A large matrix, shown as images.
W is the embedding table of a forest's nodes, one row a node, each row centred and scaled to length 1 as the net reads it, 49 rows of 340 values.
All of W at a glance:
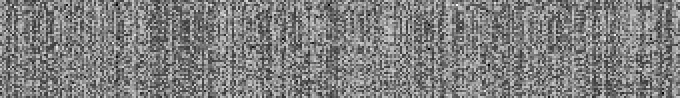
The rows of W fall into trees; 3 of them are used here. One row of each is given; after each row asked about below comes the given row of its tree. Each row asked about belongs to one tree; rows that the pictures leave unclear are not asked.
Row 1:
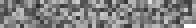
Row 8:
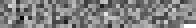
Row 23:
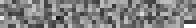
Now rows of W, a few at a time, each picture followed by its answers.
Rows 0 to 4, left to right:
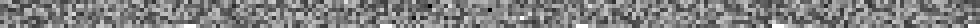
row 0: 23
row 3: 1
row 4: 1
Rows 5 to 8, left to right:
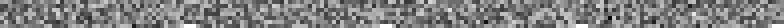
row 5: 23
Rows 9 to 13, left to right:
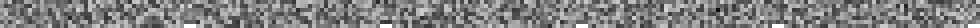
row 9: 23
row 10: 23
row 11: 23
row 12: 23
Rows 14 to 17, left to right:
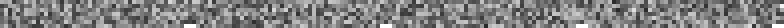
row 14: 23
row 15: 23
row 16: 23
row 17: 1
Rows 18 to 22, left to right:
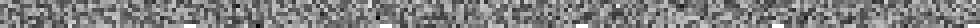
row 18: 23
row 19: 23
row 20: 23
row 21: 1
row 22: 8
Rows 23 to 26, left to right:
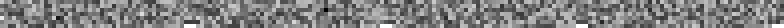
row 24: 23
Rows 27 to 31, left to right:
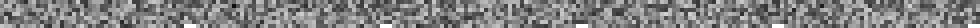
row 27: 1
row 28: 1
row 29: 23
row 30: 1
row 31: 1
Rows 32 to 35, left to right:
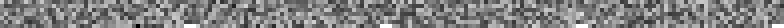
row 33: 1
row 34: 23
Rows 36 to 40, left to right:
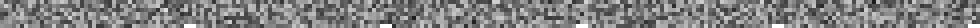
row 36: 1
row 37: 23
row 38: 8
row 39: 23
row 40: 1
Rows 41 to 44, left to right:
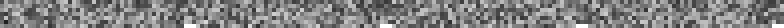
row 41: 1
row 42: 1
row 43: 23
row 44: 1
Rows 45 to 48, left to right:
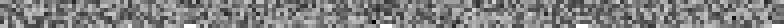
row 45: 23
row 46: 1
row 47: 1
